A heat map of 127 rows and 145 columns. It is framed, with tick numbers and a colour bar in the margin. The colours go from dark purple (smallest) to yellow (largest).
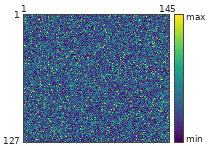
The texture is fine-grained noise. Overall the values sit about 30% of the way up the scale. The halves do not mirror each other. There is no overall slope. The values are skewed, with a long tail toward high values.
